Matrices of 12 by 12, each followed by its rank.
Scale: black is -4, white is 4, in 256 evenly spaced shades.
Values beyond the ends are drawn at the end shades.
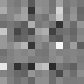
two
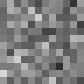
full rank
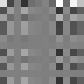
one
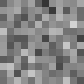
full rank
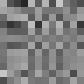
two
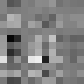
two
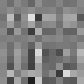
two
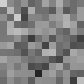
full rank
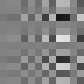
one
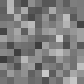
full rank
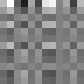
one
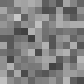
full rank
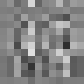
two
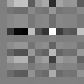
one
